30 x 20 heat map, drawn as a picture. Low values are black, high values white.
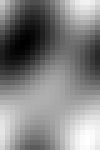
Average level on the scale: 50%. Ninth with the lowest average: top left. Ninth with the highest average: bottom right. Stripes: none.
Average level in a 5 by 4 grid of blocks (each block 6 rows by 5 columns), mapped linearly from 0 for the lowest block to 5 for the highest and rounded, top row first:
2 1 3 4 | 0 0 2 2 | 1 2 3 2 | 4 3 3 4 | 4 2 4 5
